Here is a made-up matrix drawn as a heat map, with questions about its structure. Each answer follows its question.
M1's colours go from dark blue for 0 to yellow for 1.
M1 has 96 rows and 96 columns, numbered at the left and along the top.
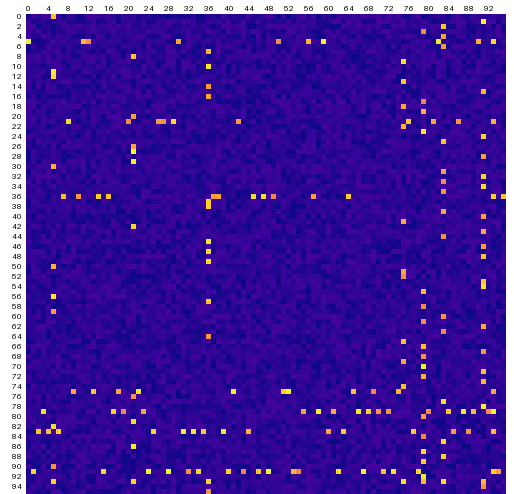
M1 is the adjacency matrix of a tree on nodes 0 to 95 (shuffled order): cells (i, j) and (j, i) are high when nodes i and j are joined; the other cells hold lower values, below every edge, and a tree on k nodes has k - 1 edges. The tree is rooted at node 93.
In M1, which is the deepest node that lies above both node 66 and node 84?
79
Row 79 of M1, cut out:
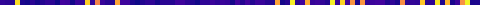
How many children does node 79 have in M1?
16
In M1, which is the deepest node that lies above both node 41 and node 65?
75
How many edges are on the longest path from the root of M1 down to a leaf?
2
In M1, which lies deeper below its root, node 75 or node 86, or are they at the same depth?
node 86
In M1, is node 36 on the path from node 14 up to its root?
yes
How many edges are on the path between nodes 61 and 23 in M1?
2
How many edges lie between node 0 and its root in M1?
2
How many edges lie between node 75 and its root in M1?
1
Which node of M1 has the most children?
91
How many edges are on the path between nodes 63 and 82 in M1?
4
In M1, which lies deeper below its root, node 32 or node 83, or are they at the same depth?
node 32
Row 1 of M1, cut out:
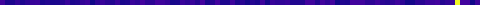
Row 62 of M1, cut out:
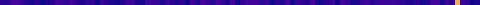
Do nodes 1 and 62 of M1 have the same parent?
yes
